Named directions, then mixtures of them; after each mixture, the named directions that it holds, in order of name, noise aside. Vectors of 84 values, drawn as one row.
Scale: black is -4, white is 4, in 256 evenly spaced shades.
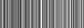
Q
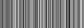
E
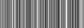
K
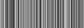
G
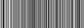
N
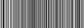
N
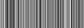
G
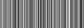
E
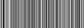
N, Q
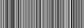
G, Q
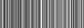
Q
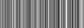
K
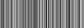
E, N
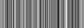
G, K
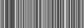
E, G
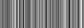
E, K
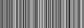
E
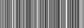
K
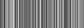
G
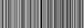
Q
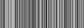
G, N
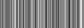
E, K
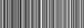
Q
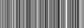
K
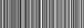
Q
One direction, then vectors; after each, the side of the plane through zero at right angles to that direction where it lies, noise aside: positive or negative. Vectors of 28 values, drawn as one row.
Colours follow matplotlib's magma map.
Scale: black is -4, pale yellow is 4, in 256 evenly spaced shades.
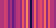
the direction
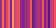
negative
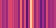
negative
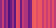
positive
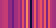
positive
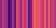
positive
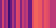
positive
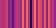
positive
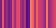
negative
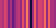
positive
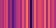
positive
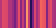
positive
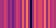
positive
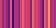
positive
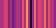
positive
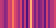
negative
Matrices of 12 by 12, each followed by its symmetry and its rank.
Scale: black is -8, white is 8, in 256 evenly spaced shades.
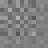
symmetric, rank two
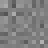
symmetric, rank two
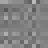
neither, rank two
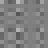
neither, rank one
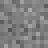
antisymmetric, full rank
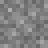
symmetric, full rank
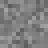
antisymmetric, full rank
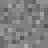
antisymmetric, full rank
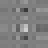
neither, rank one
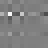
neither, rank one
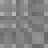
symmetric, rank two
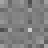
symmetric, rank two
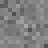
symmetric, full rank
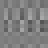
neither, rank one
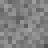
symmetric, full rank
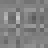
neither, rank two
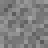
symmetric, full rank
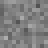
antisymmetric, full rank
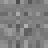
neither, rank two
